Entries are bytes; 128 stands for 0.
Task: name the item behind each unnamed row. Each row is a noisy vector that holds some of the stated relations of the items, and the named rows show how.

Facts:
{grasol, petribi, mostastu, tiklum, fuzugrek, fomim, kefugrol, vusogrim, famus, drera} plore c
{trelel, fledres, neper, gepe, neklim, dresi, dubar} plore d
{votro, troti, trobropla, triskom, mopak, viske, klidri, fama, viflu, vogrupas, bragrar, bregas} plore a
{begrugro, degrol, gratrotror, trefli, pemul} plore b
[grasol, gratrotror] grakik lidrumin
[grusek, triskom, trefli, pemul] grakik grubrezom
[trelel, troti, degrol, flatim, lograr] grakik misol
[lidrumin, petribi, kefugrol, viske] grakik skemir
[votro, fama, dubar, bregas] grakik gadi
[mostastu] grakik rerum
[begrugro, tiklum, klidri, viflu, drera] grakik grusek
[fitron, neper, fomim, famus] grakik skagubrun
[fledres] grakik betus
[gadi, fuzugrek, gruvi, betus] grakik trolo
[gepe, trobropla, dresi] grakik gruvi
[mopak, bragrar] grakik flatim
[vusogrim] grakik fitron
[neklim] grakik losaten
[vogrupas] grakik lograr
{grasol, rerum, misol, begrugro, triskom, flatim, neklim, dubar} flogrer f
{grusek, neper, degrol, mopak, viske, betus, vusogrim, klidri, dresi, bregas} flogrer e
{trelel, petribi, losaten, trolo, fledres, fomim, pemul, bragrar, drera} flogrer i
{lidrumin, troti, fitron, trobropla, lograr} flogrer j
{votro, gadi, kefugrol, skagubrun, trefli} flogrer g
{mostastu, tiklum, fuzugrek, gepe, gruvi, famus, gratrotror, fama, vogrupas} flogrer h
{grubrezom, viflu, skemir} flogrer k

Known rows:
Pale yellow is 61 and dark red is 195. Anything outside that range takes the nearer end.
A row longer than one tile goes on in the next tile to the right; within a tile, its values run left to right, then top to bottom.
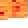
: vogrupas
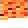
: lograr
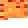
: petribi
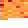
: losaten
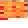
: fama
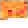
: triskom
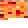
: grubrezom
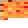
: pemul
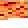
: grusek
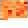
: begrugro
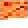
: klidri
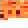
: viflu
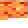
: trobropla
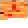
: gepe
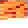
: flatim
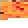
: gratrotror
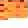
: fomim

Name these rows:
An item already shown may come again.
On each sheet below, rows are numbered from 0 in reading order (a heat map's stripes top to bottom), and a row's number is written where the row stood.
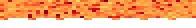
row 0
fledres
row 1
viflu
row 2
grubrezom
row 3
skagubrun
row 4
viske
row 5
gratrotror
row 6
losaten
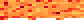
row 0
bregas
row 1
petribi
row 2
famus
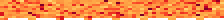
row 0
tiklum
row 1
gruvi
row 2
votro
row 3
kefugrol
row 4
dresi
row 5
lograr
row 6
troti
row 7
fitron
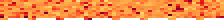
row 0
skemir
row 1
trefli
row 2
dubar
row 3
gadi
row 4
grasol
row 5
neklim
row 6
fitron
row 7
betus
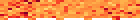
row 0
lidrumin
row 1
trolo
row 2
rerum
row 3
grasol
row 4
votro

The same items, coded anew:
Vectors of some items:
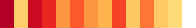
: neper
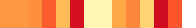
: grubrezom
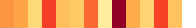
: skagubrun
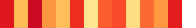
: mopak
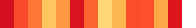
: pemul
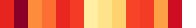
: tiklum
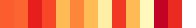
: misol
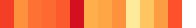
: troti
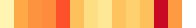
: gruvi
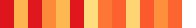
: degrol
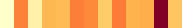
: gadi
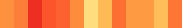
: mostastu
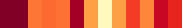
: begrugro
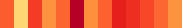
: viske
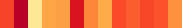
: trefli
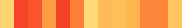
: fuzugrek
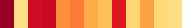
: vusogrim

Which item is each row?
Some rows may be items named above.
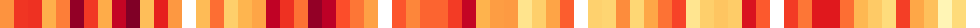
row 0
grasol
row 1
kefugrol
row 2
troti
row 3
trolo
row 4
famus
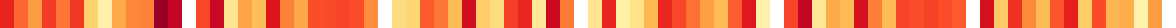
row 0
grusek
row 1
trefli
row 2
skemir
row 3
votro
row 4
trefli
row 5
fomim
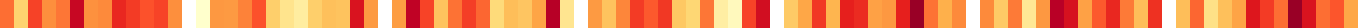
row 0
viske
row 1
gruvi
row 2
dubar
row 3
lograr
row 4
gratrotror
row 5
petribi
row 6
kefugrol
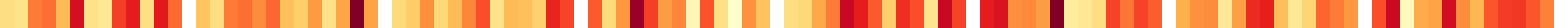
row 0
skemir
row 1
betus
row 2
trolo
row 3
fitron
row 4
lidrumin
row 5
viflu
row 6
fledres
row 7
trefli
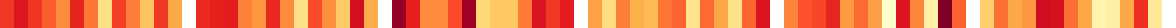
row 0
neklim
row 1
neklim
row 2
klidri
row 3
losaten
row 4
rerum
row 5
trobropla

